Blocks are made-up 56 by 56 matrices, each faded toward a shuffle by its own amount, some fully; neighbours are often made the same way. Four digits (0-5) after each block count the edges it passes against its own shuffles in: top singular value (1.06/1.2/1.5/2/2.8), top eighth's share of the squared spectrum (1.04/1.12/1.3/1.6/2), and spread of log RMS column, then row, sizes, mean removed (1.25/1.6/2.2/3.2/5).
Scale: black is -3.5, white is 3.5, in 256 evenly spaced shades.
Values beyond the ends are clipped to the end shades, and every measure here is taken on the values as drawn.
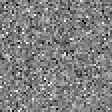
2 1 0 0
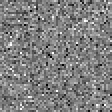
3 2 0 0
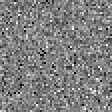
0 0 0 0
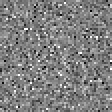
1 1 0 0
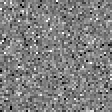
1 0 0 0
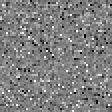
1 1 0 0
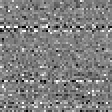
4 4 1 3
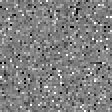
0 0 0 0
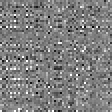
4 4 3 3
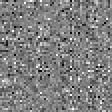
4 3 2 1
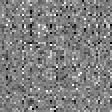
4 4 2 2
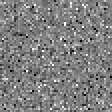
2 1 0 0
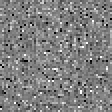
3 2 1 1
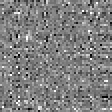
4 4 2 2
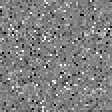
1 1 0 0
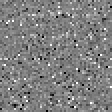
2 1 0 0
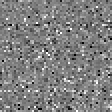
3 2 0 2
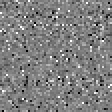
2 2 0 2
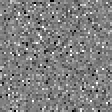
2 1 0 1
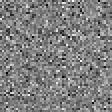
4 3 2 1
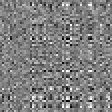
5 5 3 3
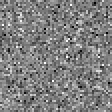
3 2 1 0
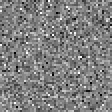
0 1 0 0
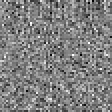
3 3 1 2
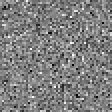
3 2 1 0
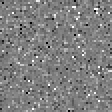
0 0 0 0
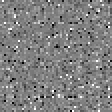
3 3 1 1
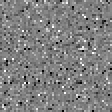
2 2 0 0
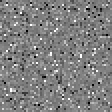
2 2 1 0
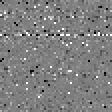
3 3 0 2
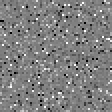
0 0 0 0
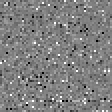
2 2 0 0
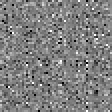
3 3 2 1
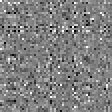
4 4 2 2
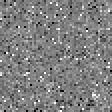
1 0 0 0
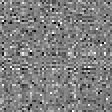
4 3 2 2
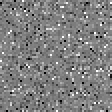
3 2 0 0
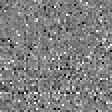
4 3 1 2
